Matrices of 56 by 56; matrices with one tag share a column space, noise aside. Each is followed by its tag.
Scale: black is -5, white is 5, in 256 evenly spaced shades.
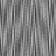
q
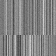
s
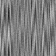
q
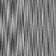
q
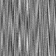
q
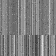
s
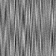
q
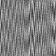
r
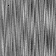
q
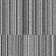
s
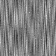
q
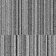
s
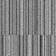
s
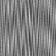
q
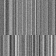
s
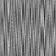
q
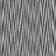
r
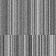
s
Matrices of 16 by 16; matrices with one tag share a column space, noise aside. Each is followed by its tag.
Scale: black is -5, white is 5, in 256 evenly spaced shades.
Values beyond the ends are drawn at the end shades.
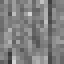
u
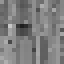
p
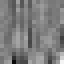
u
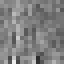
u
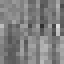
p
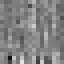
u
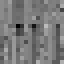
p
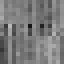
p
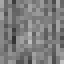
u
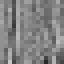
u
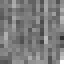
u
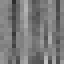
u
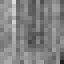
u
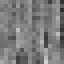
u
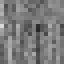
p
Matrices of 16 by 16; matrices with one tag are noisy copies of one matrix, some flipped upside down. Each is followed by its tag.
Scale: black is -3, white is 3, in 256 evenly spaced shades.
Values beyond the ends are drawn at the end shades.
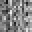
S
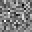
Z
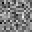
Z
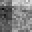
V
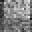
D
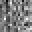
S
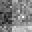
V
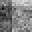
V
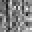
S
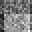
D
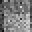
D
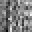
S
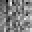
S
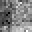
V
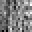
S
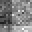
V
